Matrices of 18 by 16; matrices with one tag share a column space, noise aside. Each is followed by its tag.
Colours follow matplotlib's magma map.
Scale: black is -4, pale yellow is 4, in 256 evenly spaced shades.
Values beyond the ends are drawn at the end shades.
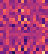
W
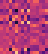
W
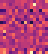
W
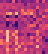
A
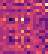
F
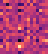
F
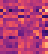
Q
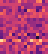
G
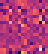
W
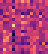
A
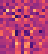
Q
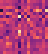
Q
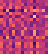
Q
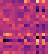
G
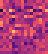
Q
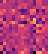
W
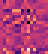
W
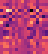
Q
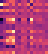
F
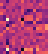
W
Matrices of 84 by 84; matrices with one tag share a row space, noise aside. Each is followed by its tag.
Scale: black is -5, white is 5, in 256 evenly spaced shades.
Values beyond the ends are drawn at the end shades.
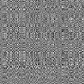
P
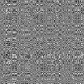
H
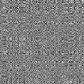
P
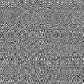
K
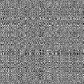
K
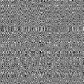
K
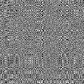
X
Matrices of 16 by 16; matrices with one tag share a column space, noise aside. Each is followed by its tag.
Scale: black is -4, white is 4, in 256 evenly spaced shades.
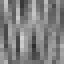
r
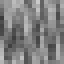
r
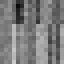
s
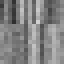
s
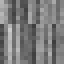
s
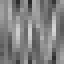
r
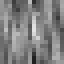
r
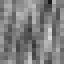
r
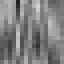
r
